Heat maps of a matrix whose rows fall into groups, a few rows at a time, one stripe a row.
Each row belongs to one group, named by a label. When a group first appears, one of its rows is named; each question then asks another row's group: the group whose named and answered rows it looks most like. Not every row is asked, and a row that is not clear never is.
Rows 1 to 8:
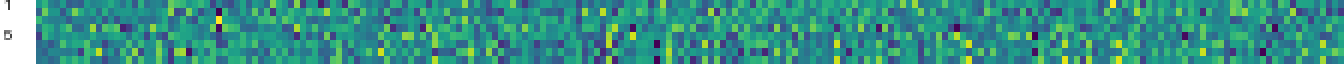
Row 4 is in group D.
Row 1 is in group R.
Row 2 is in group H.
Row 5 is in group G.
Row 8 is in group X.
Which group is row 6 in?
X
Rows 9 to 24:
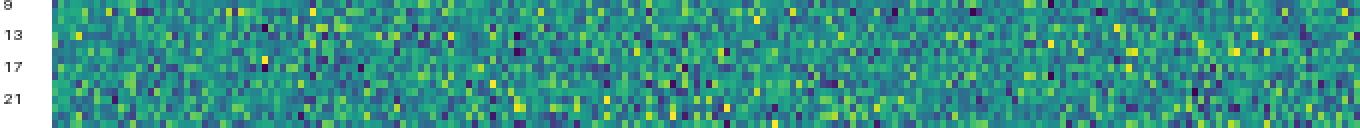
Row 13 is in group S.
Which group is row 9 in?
G
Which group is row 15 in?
X
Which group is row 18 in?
G
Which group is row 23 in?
S
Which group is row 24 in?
X
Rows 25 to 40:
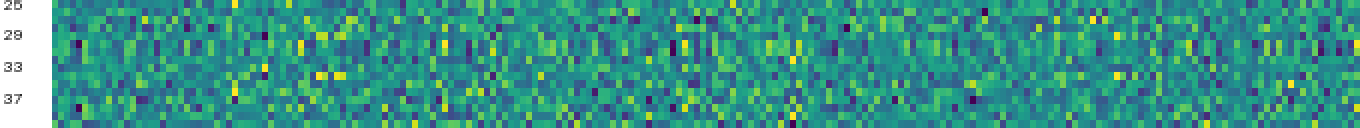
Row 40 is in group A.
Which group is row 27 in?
X
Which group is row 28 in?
H
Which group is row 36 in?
H
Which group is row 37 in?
D
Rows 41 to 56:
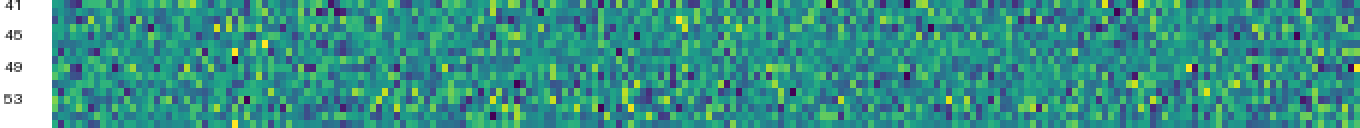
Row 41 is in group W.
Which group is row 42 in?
R
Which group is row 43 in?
H
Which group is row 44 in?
D
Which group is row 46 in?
R
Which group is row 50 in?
W
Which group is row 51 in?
X
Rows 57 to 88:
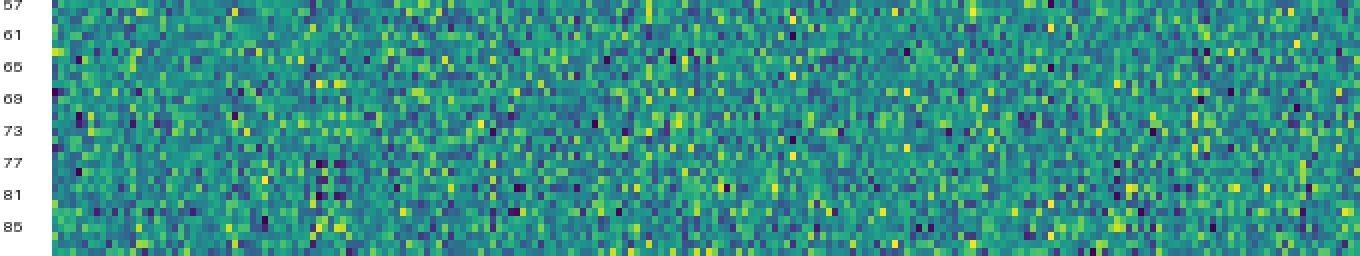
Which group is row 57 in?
G
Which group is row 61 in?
A
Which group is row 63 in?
W
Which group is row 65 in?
G
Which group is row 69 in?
G
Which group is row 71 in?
H
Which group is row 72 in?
H
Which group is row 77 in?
R
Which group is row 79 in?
R
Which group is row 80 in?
X
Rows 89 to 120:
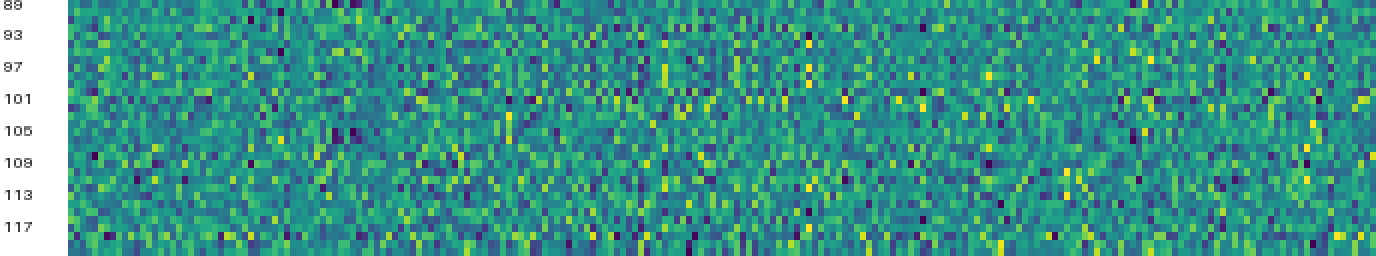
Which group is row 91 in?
H
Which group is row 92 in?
W
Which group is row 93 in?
A
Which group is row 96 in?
X
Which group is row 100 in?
W
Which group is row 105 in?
R
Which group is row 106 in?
R
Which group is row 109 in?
D
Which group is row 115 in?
A
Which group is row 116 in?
W
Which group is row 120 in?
X
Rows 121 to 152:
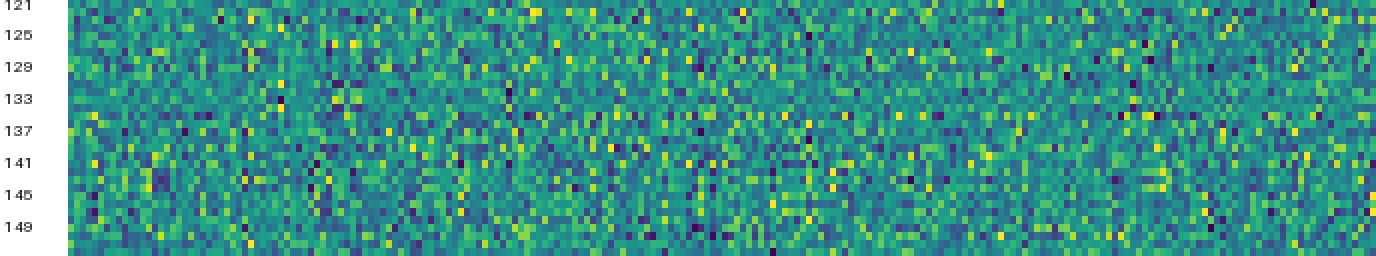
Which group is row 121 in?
X
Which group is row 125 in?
A
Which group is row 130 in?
G
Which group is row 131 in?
R
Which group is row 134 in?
R
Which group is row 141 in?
S
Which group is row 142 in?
G
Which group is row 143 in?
D
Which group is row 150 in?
X
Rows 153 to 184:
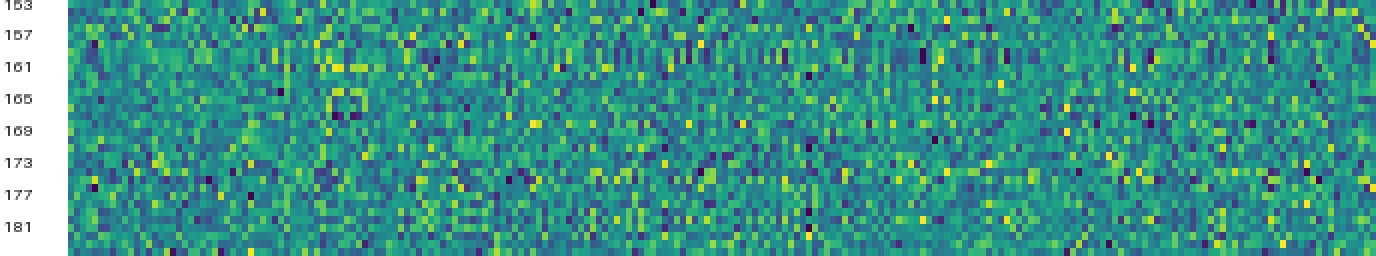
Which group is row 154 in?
S
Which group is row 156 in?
D
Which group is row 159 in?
W
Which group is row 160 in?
W
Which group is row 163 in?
X
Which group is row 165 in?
R
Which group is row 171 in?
A
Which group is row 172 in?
X
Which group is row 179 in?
A
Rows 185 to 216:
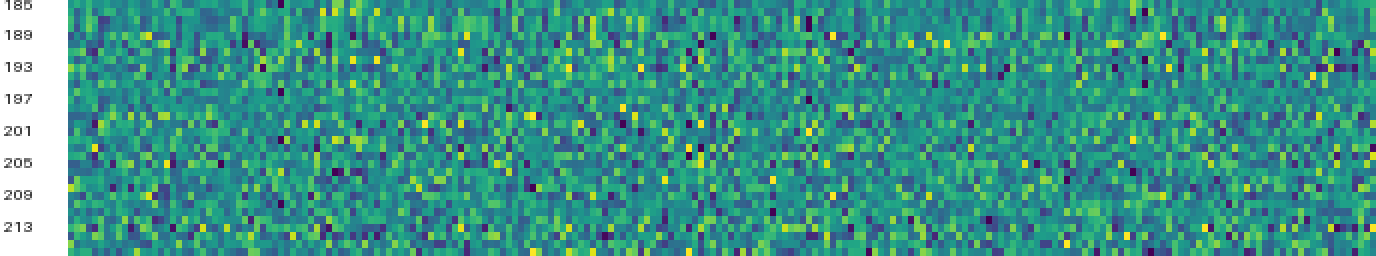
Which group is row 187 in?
A
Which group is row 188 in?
A
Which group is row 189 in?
G
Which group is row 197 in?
A
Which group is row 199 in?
W
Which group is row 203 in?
S
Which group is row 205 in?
H
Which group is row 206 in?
R
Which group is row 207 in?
G
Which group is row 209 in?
G
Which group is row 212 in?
D
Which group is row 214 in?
R
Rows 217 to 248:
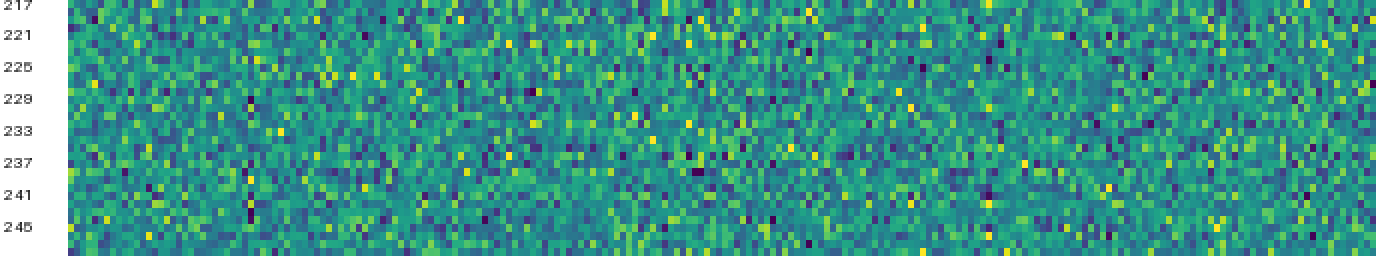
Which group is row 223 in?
A
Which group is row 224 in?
D
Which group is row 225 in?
W
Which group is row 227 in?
S
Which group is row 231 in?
H
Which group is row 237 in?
H
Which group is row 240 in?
X
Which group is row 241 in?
D
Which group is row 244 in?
H
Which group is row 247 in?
A
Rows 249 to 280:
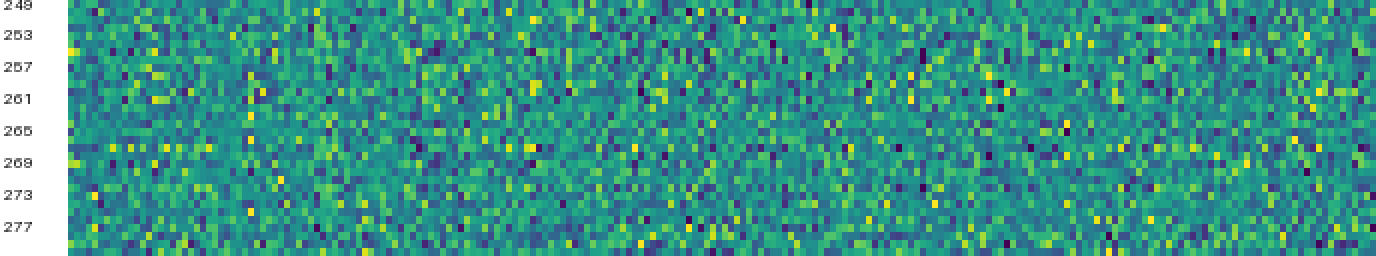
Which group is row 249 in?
A
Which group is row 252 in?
G
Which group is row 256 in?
W
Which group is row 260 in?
S
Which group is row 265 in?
G
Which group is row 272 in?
W
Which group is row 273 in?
S
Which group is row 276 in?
X
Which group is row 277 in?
S
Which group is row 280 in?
X
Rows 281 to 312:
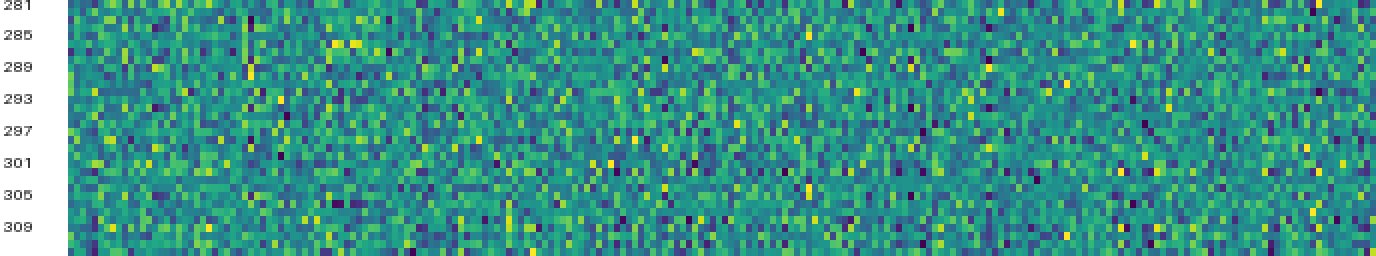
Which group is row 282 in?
X
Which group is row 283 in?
H
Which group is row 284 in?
D
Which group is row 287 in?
H
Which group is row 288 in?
D
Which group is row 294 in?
D
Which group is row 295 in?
S
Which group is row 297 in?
W
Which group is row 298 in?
H
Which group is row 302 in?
W
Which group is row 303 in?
A
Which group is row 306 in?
R
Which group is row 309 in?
W
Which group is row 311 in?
W
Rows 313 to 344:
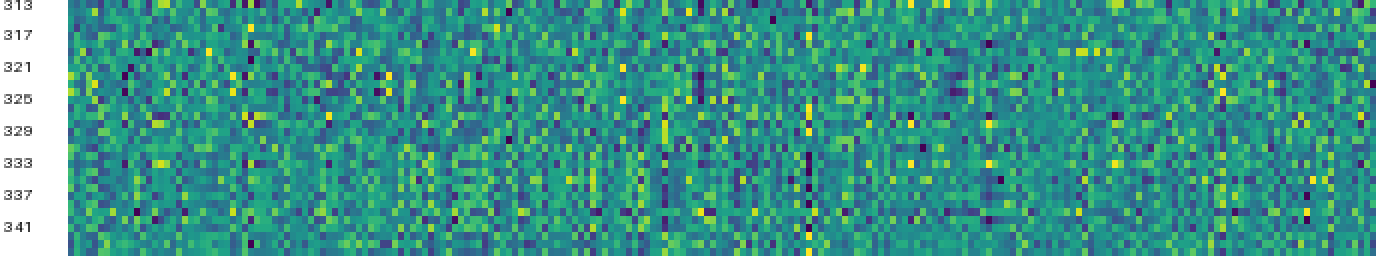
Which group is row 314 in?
S
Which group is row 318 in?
D
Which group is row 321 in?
S
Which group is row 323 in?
S
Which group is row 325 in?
S
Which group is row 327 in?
D
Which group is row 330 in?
S
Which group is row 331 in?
W
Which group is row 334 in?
A
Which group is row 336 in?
A
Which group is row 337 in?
D
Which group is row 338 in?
A
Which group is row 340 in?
D
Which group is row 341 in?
A
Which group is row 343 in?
H
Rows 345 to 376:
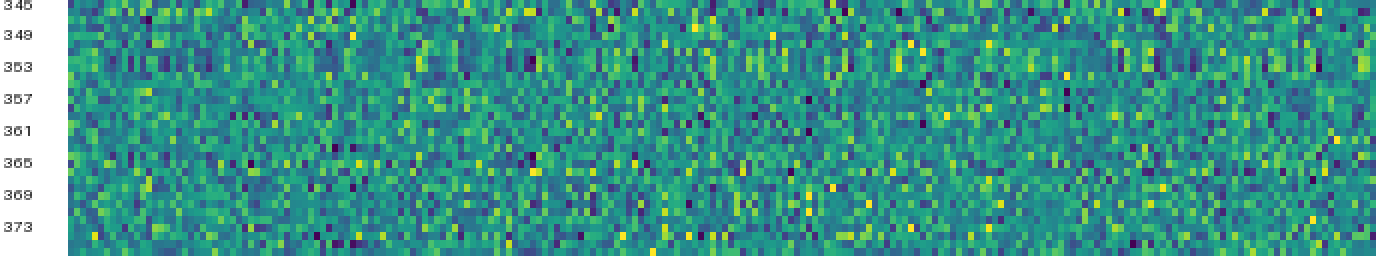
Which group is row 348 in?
H
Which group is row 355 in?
W
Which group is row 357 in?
A
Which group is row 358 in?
G
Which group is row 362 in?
S
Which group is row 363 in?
R
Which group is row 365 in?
H
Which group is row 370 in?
X
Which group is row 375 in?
R
